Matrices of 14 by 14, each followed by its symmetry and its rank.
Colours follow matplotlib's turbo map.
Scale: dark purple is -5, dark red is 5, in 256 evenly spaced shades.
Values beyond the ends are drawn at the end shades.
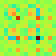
symmetric, rank three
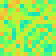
symmetric, full rank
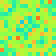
symmetric, full rank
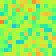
neither, full rank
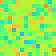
neither, full rank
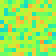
neither, full rank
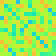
symmetric, full rank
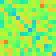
symmetric, full rank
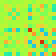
symmetric, rank three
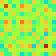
symmetric, rank three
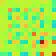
symmetric, rank three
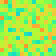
neither, full rank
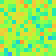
neither, full rank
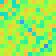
symmetric, full rank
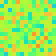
symmetric, full rank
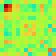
symmetric, rank three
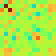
symmetric, rank three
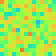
neither, full rank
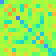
symmetric, full rank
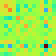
symmetric, rank three
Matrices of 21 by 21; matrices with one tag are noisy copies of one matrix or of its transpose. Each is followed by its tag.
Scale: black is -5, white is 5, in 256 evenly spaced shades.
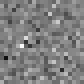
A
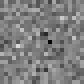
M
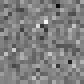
A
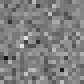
A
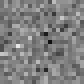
M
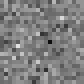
M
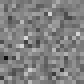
A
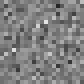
A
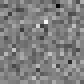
A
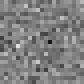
M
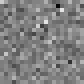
A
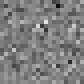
A
